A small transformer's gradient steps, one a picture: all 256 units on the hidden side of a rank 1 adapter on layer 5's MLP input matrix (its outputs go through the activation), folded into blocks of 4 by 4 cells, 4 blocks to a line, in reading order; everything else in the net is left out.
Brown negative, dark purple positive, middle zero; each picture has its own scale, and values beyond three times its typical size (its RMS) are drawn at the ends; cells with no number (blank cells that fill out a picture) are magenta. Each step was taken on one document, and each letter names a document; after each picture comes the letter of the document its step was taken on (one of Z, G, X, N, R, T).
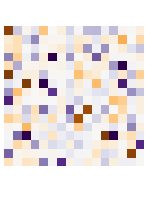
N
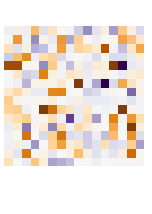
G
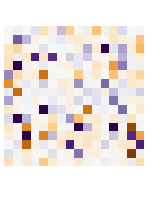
N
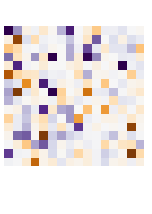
N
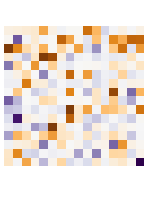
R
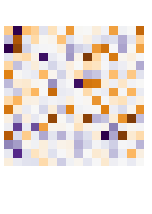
R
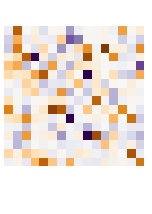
G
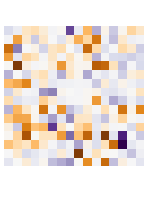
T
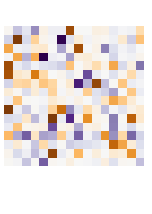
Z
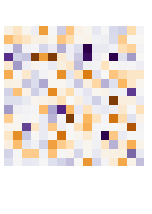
G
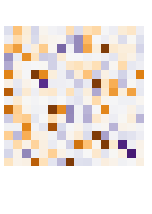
G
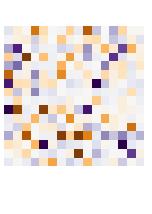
T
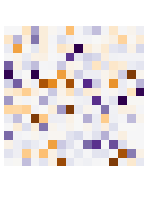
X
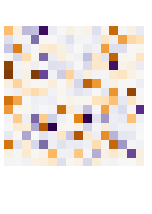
R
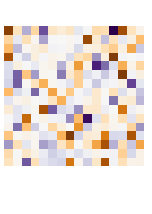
T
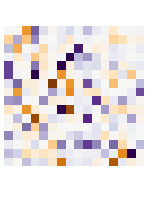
X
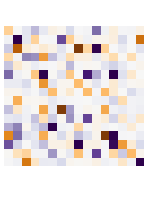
Z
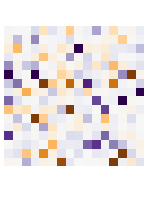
X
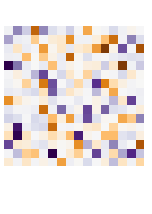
R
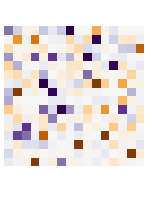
N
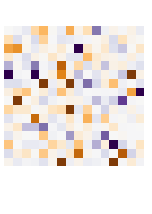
X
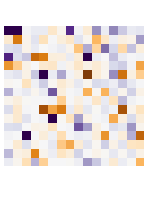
N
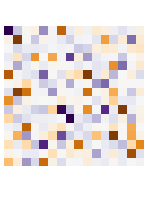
N
